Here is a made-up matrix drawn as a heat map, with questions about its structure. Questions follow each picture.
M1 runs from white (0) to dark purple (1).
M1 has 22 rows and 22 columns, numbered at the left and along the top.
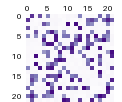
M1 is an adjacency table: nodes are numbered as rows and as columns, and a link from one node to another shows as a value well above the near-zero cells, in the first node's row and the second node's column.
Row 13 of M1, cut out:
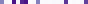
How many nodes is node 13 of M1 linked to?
7
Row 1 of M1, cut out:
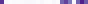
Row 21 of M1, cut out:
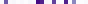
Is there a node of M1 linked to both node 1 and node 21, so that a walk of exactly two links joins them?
yes
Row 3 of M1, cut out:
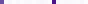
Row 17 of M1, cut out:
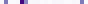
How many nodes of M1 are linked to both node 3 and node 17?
0
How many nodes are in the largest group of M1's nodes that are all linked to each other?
4
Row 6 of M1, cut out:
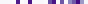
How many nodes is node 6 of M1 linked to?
9
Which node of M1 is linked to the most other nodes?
node 5
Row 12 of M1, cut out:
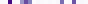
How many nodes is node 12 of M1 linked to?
6
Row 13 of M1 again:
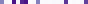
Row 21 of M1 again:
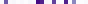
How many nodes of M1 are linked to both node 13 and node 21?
2
